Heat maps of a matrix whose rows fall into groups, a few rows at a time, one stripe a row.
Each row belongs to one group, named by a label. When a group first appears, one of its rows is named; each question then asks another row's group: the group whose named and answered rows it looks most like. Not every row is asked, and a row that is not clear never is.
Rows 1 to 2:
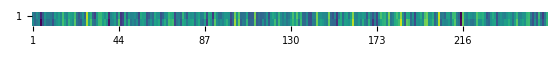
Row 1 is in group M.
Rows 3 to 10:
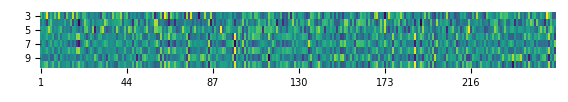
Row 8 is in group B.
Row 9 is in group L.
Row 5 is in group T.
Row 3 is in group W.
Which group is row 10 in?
B
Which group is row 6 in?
B
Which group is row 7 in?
L
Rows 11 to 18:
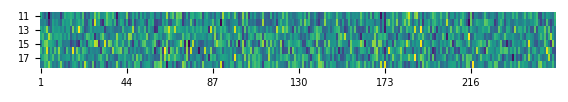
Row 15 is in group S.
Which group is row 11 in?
M
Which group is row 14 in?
T
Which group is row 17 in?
B
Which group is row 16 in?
W
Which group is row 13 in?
B
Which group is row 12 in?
M
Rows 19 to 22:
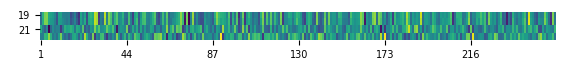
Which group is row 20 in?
S
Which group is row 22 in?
T
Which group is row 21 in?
M
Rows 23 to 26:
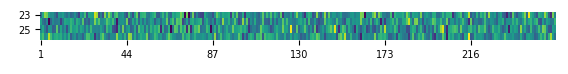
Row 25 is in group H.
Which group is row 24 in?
M
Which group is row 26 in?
T
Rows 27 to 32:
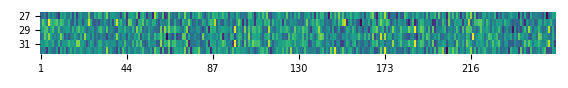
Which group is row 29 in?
B
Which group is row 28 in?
T
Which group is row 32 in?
H
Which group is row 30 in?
T
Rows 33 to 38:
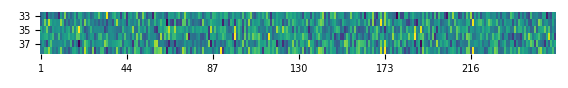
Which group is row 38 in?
T
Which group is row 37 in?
L
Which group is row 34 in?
T
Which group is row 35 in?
B
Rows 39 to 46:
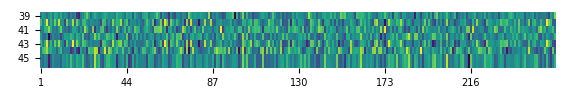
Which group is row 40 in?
W
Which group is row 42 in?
M
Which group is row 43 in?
W
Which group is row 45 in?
M
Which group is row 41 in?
T
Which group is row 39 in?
L
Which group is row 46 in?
M
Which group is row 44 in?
S
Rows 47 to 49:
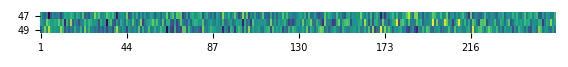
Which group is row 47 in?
M
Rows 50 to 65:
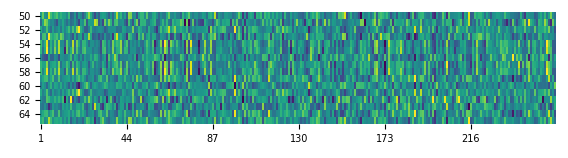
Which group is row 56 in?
L
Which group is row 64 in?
B
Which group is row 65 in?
T
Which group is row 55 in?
W
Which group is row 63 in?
M
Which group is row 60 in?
L
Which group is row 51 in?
S
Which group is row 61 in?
B
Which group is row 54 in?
W
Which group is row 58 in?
W
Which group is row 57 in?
W
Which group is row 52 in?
B
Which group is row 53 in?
T
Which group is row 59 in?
B
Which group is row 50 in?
T
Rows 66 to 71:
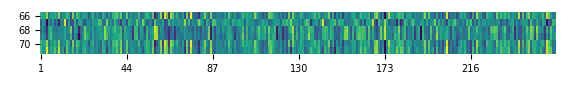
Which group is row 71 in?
W
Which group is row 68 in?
L
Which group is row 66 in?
W
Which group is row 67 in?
H
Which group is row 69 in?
L
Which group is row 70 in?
W
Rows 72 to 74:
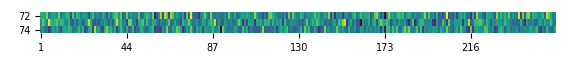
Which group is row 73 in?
T
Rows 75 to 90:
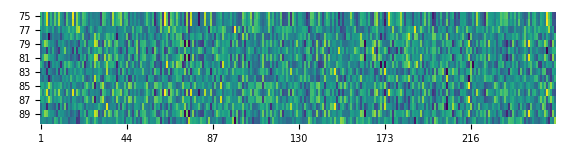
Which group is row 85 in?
T
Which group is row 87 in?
T
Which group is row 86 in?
W
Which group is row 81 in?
S
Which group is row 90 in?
L
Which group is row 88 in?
H
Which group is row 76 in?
W
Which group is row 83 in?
H
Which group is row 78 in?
M
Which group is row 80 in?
H
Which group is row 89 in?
S
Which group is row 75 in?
W
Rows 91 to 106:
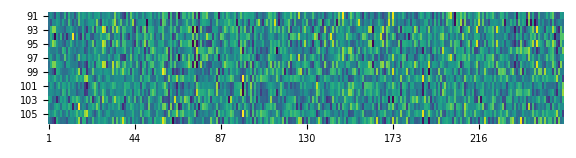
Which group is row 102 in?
L
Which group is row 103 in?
M
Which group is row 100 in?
B
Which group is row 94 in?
H
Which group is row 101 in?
L
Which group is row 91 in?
H
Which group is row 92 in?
H
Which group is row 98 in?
S
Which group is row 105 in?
B
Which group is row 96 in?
L
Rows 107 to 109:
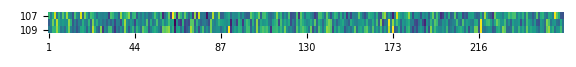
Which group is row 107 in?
W
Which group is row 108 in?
T
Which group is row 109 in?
T
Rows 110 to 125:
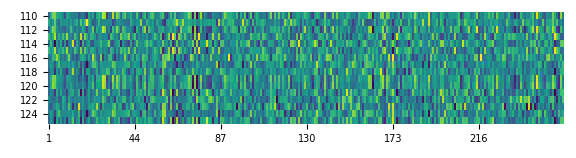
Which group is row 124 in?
L
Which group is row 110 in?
S
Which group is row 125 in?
H
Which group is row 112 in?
S
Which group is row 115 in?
W
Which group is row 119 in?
S
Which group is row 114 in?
H
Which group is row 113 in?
W
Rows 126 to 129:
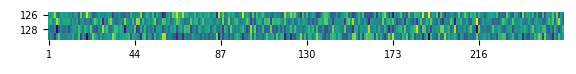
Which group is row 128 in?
M
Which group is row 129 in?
L
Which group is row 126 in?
B
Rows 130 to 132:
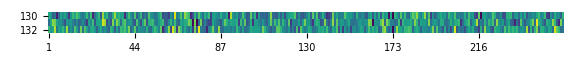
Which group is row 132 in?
W
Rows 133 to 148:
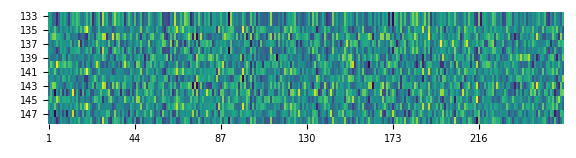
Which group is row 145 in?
T
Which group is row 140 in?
T
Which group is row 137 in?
H
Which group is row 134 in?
M
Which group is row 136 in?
S
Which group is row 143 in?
S
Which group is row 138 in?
M
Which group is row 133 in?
M
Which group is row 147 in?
H
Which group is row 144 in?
H
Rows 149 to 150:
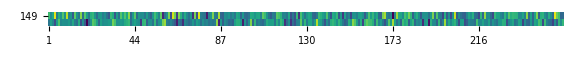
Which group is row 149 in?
W
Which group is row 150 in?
L
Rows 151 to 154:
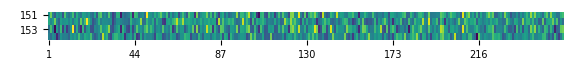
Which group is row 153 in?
H
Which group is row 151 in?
H
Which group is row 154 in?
M
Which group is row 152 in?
B
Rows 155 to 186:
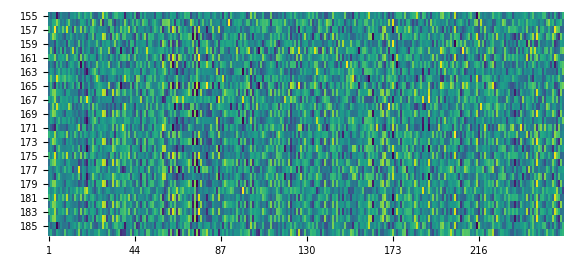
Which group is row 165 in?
H
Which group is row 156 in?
T
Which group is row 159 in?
H
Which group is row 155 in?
M
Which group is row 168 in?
T
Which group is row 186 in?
H
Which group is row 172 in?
W
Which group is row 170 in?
L
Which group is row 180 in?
B
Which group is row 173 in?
S
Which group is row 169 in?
S
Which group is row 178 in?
L
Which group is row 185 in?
M
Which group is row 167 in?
B
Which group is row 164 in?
T
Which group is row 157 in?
W
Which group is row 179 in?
S
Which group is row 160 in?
H
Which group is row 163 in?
L
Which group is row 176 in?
S
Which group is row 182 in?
S
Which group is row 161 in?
W
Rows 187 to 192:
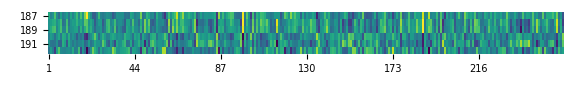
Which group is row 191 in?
L
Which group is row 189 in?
B
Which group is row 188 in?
B
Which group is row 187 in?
B
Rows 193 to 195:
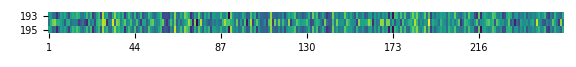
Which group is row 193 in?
M
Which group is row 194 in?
S
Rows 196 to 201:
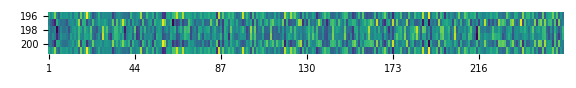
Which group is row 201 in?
B
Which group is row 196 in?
B
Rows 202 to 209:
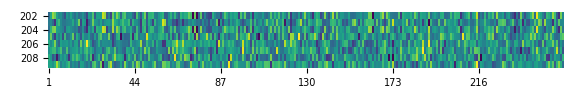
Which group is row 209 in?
T
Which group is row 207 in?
B
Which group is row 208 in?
M
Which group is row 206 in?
B
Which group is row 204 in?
S
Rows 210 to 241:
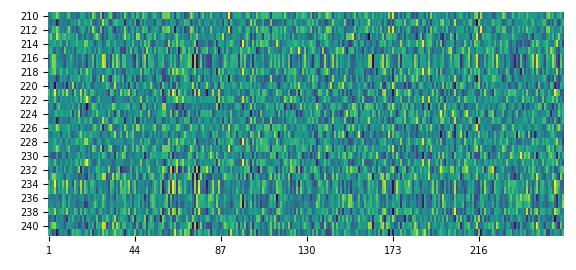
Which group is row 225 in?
M
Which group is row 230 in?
L
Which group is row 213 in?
T
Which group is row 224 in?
H
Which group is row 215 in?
H
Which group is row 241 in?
M
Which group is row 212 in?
T
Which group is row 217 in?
S
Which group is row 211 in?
M
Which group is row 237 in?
L
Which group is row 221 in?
W
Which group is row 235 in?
W
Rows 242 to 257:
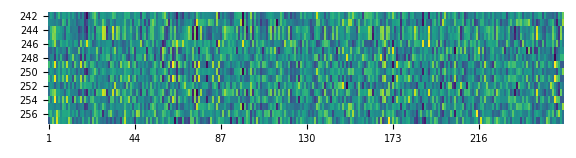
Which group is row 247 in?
H
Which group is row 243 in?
L
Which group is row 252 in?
H
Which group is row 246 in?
B
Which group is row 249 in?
W
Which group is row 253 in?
S
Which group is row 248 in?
H
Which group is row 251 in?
W
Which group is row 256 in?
T
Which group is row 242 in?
L
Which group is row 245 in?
S
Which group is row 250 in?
L
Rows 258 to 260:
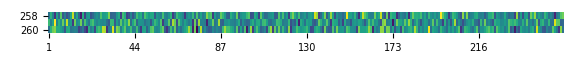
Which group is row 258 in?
H
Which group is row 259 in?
W
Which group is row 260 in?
S
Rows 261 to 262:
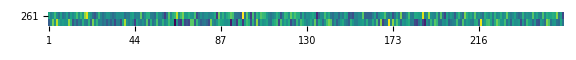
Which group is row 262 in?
T
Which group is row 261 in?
B
